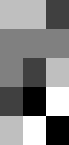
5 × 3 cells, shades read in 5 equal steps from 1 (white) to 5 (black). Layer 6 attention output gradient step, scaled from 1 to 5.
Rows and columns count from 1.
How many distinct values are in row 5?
3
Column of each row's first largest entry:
3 1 2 2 3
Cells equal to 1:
2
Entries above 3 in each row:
1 0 1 2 1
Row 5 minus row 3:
-1 -3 3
